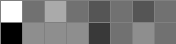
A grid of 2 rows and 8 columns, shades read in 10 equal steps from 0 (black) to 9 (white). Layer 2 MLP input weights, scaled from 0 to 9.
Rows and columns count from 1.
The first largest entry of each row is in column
1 2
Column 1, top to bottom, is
9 0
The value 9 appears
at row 1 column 1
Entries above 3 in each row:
6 6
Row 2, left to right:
0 5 5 5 2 4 5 4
